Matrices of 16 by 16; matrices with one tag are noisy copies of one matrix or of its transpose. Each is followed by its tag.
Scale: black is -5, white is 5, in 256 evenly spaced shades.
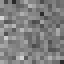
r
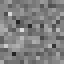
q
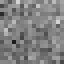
r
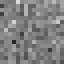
r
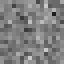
q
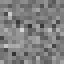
q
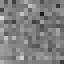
r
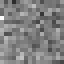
r
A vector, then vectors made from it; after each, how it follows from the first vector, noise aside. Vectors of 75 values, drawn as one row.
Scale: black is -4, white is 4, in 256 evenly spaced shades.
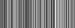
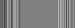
partly zeroed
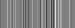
partly zeroed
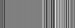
partly zeroed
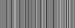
partly zeroed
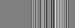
partly zeroed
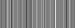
partly zeroed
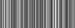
sign-scrambled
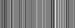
partly zeroed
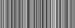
sign-scrambled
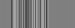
partly zeroed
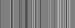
partly zeroed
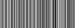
sign-scrambled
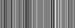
partly zeroed
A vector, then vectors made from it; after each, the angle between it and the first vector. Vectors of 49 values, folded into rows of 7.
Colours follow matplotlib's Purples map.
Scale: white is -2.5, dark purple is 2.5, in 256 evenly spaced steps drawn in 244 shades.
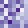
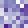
partly opposed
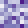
orthogonal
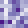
partly aligned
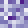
orthogonal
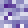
partly aligned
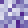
orthogonal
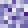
orthogonal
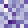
partly aligned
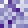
partly aligned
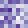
partly aligned
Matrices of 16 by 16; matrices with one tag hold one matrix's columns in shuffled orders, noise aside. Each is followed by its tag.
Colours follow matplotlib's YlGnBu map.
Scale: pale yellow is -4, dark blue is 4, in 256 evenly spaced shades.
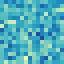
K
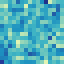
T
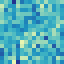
T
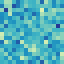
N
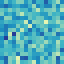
K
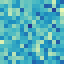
N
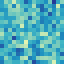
T
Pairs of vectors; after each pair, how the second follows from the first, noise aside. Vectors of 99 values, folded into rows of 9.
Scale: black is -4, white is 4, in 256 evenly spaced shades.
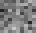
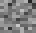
shuffled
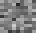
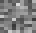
negated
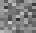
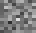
negated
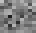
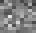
negated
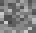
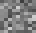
shuffled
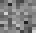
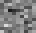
shuffled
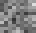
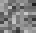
negated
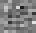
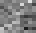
shuffled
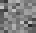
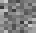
negated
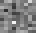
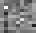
wrapped around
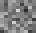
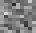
shuffled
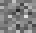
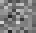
wrapped around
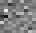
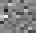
negated
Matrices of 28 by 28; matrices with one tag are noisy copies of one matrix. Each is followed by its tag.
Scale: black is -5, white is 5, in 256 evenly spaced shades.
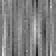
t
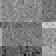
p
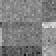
p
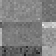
p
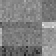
p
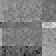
p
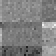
p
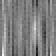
t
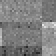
p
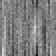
t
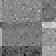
p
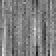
t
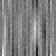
t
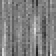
t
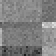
p
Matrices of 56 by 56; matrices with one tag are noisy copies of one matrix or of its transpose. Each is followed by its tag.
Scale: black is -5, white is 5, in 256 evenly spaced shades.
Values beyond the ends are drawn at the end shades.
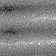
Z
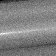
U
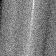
U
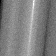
U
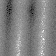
Z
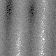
Z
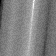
U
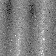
Z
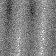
Z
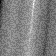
U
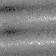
Z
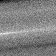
U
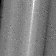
U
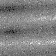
Z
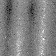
Z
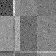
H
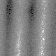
Z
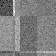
H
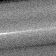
U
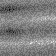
Z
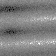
Z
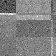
H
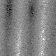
Z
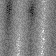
Z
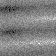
Z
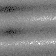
Z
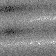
Z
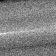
U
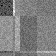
H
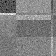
H
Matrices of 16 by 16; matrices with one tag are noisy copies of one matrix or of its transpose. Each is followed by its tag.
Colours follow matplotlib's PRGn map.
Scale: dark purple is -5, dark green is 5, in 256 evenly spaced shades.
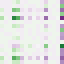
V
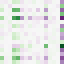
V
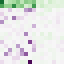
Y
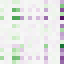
V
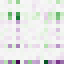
V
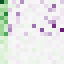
Y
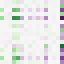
V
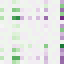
V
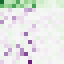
Y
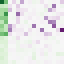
Y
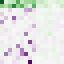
Y
